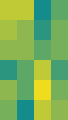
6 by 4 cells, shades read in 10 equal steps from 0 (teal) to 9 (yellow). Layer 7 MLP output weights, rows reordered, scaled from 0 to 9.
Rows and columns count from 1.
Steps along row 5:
down up down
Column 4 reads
3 4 4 2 4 5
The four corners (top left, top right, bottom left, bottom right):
7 3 4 5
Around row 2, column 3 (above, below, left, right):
0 3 5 4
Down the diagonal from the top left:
7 5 3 2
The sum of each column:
28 23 27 22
